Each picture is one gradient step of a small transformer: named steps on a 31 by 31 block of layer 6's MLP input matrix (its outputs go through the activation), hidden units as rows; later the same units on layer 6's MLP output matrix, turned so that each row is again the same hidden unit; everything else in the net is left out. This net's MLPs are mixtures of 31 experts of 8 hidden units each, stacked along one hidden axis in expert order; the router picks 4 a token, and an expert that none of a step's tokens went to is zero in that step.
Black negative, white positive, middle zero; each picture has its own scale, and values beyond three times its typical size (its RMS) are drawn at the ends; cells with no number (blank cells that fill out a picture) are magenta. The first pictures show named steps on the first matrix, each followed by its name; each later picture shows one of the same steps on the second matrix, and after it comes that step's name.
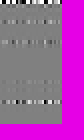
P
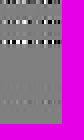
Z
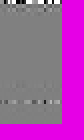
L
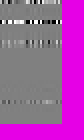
Z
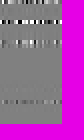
Z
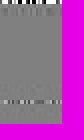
L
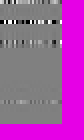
Z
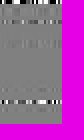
P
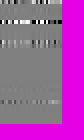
Z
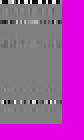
P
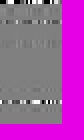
P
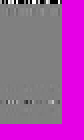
L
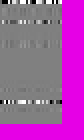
P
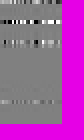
Z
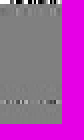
L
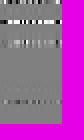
Z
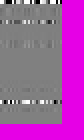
P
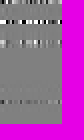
Z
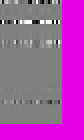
Z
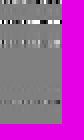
Z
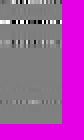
Z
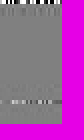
L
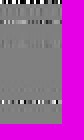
P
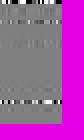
P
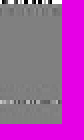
L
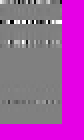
Z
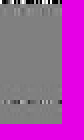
L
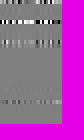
Z
